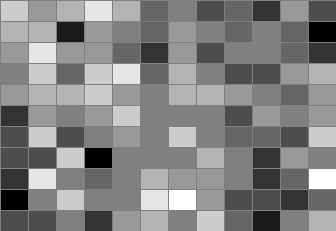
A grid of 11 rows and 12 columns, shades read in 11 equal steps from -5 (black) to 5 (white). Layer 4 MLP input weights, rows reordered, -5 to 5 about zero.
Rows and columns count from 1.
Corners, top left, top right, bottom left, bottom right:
3 -2 -2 2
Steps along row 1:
down up up down down up down up down up down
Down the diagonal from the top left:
3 2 1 3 1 0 3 2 0 -2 0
